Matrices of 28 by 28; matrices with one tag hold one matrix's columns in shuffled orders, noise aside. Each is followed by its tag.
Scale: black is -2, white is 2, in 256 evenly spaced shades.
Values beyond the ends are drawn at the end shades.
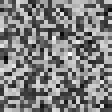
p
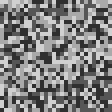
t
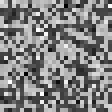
t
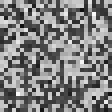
t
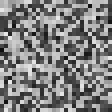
p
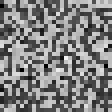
t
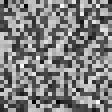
p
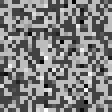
p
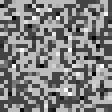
p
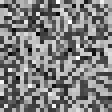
p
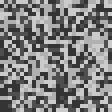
p
